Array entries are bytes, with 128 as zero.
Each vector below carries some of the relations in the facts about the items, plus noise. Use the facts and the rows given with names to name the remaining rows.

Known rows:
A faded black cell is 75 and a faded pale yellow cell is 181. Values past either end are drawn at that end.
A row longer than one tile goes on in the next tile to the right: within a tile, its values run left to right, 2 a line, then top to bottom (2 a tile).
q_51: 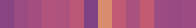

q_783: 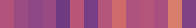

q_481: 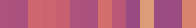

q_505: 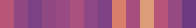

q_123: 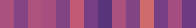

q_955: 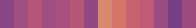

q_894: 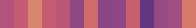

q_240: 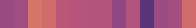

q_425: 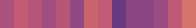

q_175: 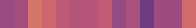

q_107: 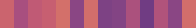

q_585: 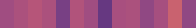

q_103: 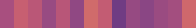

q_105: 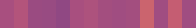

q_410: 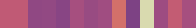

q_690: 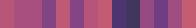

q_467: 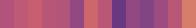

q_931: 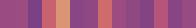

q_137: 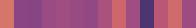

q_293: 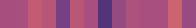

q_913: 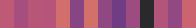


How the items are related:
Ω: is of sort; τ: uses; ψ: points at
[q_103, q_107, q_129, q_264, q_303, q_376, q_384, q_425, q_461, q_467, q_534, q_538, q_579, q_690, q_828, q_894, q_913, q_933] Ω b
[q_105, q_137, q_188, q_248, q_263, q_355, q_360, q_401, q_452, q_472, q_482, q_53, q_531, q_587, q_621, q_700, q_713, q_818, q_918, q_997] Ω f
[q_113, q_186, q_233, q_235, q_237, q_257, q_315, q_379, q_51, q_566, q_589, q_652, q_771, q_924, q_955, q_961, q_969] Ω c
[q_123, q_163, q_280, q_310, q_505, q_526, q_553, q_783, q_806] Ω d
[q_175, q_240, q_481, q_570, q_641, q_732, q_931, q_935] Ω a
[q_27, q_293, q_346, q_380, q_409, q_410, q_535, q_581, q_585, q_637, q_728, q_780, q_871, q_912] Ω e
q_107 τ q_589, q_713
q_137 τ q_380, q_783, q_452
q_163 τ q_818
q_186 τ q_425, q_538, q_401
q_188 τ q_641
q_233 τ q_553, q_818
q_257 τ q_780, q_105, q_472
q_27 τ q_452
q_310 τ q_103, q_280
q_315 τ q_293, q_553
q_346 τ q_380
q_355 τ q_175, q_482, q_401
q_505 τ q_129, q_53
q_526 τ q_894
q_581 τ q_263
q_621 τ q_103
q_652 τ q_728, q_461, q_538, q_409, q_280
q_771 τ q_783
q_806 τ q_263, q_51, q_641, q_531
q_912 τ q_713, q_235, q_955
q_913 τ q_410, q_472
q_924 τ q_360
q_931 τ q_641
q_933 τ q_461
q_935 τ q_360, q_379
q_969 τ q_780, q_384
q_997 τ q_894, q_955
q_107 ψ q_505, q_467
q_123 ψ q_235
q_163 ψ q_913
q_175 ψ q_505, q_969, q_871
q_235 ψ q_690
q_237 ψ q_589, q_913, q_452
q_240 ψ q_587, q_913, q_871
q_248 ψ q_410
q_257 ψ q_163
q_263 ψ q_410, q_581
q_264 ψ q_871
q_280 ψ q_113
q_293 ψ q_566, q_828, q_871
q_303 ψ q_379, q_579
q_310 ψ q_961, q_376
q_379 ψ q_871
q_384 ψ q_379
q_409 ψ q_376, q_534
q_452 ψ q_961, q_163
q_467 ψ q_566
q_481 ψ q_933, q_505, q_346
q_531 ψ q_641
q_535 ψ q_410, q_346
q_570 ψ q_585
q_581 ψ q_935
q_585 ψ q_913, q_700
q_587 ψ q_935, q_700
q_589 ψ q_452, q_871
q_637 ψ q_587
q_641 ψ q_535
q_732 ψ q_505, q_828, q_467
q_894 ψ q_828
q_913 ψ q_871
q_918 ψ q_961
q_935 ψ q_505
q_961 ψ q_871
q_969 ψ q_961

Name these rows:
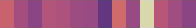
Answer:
q_581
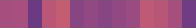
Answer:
q_188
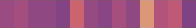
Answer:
q_553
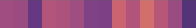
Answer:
q_806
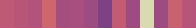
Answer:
q_263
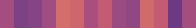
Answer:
q_233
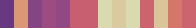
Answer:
q_113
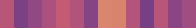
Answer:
q_771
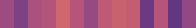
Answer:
q_969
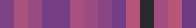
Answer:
q_409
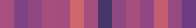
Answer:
q_163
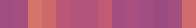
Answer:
q_732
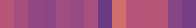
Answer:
q_912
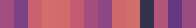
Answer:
q_257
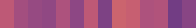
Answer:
q_997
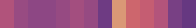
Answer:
q_526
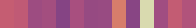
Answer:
q_535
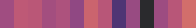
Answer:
q_579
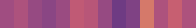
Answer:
q_818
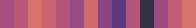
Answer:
q_264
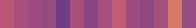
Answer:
q_380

